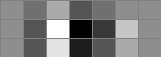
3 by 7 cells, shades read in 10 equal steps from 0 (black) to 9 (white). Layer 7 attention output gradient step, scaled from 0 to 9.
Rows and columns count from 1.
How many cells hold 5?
7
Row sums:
32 31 31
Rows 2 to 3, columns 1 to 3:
5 3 9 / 5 3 8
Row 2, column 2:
3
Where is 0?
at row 2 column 4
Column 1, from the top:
5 5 5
